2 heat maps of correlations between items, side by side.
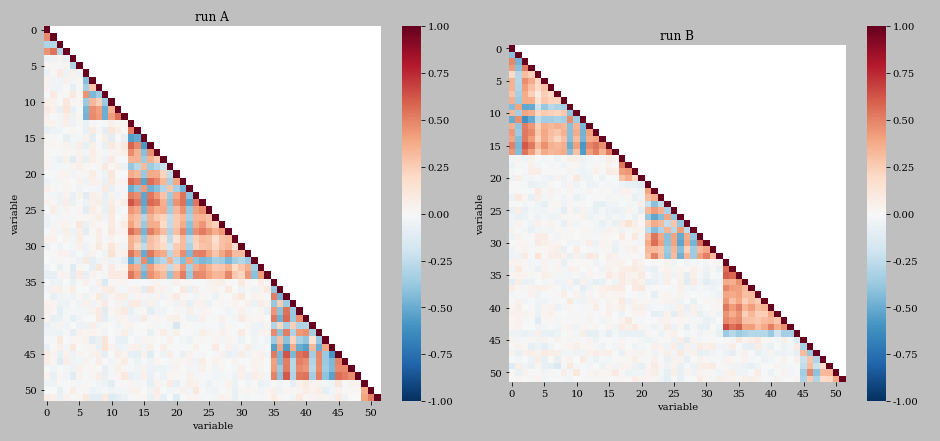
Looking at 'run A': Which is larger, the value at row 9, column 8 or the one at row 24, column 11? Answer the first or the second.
the second
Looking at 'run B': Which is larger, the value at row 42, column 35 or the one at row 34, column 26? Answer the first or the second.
the first
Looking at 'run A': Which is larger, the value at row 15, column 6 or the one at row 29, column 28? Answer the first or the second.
the second
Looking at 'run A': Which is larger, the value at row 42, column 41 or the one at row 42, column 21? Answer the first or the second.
the second
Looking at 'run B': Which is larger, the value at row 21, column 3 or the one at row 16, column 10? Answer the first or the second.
the second
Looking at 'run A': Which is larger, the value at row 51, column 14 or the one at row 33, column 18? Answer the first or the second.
the second
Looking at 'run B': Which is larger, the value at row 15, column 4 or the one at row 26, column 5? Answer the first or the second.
the first
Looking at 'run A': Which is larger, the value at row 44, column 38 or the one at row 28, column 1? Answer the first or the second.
the first
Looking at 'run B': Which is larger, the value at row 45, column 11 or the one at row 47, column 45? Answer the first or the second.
the second
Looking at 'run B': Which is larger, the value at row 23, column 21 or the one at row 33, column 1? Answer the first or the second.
the first
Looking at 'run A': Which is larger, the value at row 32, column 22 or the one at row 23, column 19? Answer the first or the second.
the first
